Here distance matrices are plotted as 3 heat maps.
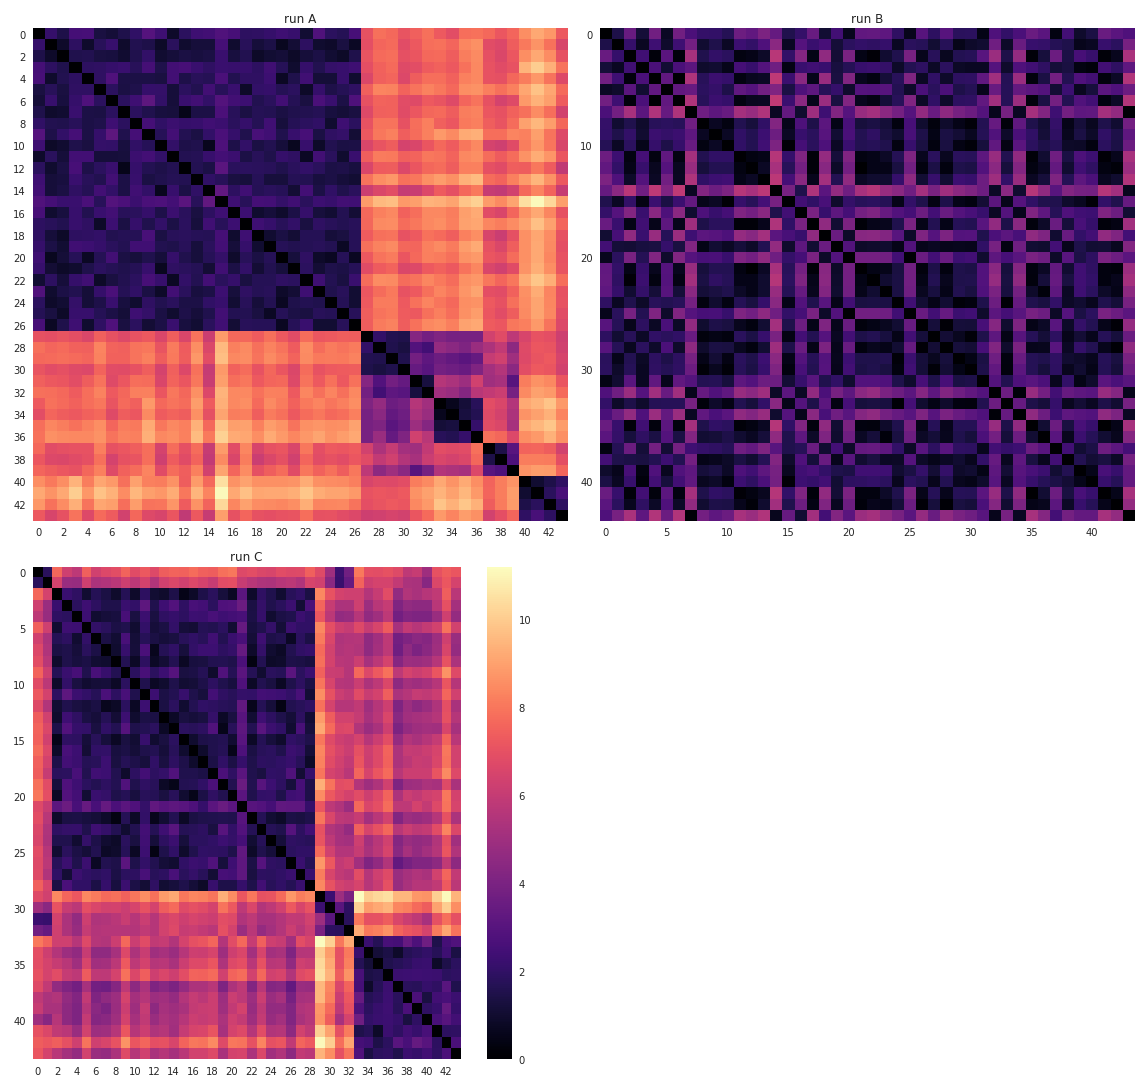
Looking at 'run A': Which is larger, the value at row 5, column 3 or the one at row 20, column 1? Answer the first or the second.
the first
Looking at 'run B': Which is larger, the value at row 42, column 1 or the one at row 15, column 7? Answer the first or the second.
the second
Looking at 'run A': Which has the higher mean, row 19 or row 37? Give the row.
37
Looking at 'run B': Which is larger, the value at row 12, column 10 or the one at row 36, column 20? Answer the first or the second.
the second
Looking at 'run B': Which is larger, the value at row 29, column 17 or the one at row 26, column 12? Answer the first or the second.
the first
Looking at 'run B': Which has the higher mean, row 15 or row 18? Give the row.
18
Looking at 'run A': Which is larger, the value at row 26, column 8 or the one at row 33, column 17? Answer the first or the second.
the second
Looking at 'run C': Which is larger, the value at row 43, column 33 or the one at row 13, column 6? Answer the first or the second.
the first
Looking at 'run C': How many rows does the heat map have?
44
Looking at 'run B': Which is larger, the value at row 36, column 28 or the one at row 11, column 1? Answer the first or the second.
the second
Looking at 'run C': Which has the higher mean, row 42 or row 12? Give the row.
42
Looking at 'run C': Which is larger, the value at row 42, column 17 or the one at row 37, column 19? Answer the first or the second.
the first
